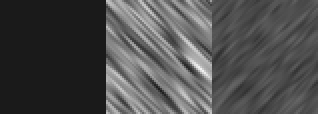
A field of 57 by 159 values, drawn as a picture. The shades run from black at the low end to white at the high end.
The table splits into one row of 3 panels. Panel 1,1: very low, flat. Panel 1,2: middling, slanting down to the right, strong in contrast. Panel 1,3: low, slanting up to the right, faint in contrast.
